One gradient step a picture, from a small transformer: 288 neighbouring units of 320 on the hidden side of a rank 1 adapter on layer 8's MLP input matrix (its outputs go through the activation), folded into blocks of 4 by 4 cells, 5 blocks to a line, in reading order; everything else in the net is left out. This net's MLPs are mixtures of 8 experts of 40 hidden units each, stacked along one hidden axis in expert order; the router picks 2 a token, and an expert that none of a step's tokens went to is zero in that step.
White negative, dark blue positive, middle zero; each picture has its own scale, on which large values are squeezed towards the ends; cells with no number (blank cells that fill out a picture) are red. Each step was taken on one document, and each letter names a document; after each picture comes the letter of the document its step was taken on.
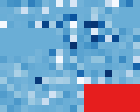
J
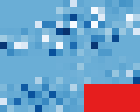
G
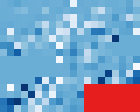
G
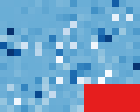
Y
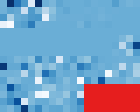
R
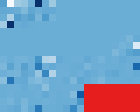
R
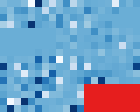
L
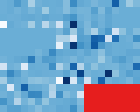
J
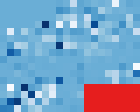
G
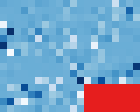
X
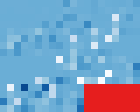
Y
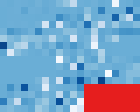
X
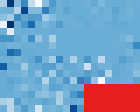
R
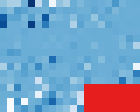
L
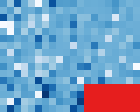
L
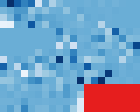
R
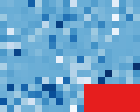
X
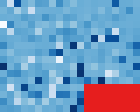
J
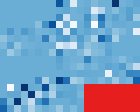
G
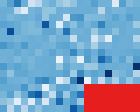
X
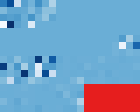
R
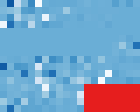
R
